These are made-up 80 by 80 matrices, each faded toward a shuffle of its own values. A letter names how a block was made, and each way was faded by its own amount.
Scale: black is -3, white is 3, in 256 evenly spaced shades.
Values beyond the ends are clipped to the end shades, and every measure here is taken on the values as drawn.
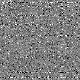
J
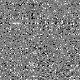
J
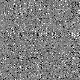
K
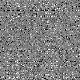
J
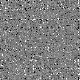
K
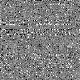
J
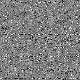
J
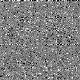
J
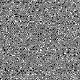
J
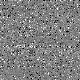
K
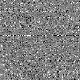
J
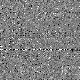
J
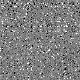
K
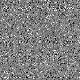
J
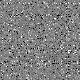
K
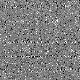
K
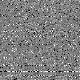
J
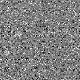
J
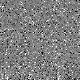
K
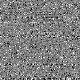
J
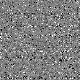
K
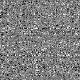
J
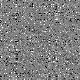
K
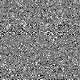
J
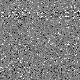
K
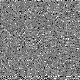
J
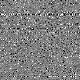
J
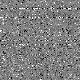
J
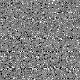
J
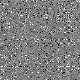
K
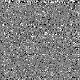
J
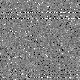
J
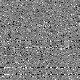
J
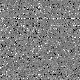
K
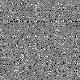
K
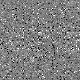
K
